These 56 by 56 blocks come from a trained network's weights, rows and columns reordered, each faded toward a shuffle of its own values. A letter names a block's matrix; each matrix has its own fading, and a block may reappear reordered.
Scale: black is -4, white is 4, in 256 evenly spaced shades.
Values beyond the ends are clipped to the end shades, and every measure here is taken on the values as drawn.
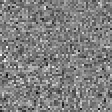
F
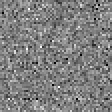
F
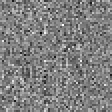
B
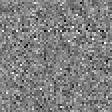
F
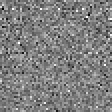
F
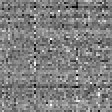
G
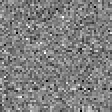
F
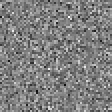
B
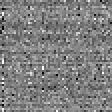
G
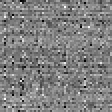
G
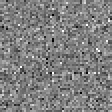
F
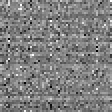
G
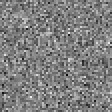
B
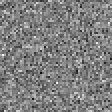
F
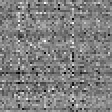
G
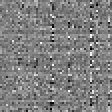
G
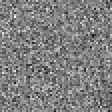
F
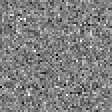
F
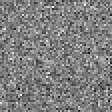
F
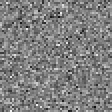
F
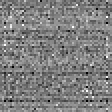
G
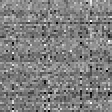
G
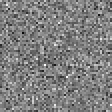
B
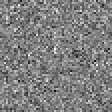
B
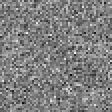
F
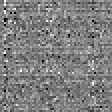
G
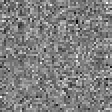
B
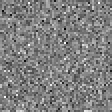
F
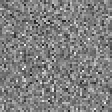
B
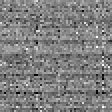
G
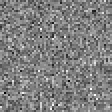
B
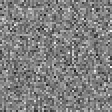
F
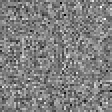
B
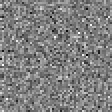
B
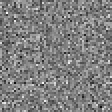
B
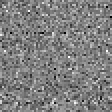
F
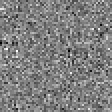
B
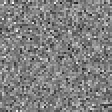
F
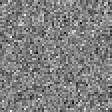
F
